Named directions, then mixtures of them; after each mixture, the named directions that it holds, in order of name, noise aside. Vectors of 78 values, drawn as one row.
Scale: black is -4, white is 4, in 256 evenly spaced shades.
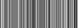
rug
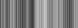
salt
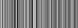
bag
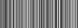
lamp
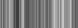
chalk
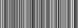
bag, lamp, rug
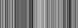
bag, salt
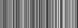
chalk, lamp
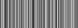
lamp, rug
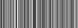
bag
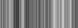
chalk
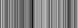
bag, rug, salt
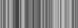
chalk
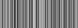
bag, lamp, rug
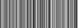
bag, rug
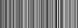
lamp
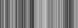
salt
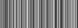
lamp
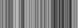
chalk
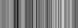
bag, chalk
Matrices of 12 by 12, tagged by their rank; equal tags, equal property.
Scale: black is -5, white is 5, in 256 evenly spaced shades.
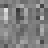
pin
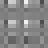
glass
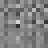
pin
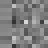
pin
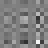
glass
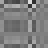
glass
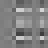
glass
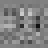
pin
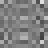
pin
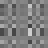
glass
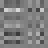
glass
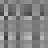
glass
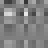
glass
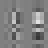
glass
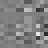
pin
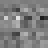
pin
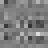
pin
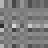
glass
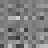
pin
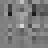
pin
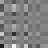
glass
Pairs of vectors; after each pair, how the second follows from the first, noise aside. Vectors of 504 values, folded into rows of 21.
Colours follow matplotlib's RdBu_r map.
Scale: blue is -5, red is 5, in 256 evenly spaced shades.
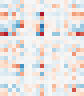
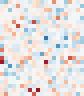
shuffled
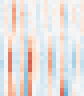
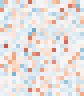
shuffled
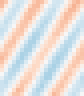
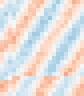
wrapped around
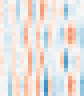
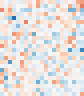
shuffled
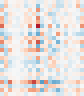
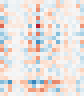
sign-scrambled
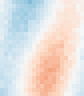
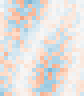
sign-scrambled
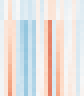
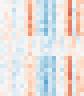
wrapped around
